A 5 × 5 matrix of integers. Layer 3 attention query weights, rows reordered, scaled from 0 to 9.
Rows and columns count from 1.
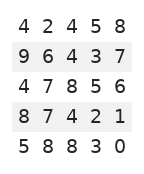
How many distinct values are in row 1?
4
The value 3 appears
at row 2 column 4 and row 5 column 4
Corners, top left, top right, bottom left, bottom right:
4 8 5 0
